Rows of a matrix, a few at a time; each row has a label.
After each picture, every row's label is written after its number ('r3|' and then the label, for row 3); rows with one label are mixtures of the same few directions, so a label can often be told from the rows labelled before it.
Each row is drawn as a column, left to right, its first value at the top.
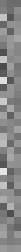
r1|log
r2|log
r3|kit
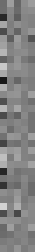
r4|log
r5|kit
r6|log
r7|log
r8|kit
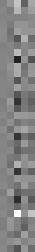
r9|kit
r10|kit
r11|log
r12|kit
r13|log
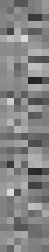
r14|kit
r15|kit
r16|kit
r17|kit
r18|log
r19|log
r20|log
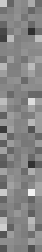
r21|kit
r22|kit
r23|log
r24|log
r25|kit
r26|kit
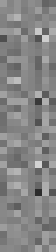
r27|kit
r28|log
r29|log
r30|kit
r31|kit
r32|kit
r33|kit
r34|kit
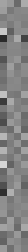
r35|kit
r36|kit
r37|kit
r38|kit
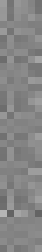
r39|log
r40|log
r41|log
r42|log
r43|log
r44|log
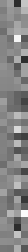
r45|kit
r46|log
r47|kit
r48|log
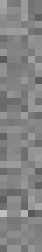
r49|log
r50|kit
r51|kit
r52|log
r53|log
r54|log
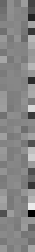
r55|log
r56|log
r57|kit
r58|kit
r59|log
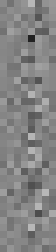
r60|kit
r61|kit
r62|log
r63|log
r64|kit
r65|log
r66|kit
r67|log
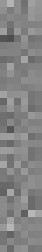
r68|kit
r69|kit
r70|kit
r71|log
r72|log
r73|log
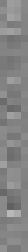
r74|kit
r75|log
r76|log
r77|kit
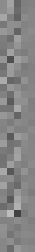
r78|log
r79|log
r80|log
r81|log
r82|kit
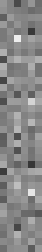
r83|log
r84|log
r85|kit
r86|log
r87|kit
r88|log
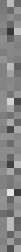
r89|log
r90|kit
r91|kit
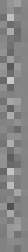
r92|log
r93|log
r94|kit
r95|kit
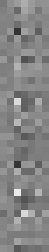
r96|log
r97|kit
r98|kit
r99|log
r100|log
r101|kit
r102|log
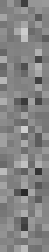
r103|log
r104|kit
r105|kit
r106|kit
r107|kit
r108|log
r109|kit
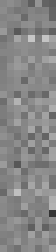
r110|kit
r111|kit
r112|kit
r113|log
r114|kit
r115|kit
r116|kit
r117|log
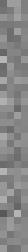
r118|log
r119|kit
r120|log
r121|log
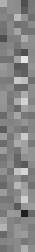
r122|kit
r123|log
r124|log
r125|log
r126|log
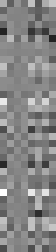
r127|kit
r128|kit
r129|kit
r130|kit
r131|kit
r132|log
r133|kit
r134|kit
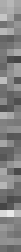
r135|log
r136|log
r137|log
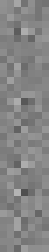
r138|log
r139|log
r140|kit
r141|kit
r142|kit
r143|log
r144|kit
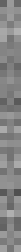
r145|kit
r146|log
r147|kit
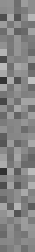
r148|log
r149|log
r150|log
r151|kit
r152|log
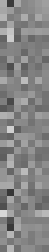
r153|log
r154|kit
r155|kit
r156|log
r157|kit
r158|log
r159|log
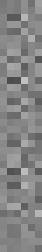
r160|log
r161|log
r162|log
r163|log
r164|kit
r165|log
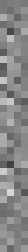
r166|log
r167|kit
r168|log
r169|kit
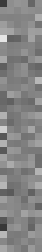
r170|kit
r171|kit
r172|kit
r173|log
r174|kit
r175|log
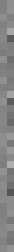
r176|log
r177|kit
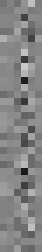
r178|kit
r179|kit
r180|kit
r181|log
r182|kit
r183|kit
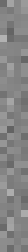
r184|kit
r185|kit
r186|kit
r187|log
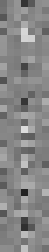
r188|log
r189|kit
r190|log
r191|kit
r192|kit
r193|log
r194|kit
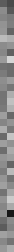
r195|kit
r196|log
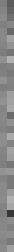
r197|log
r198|log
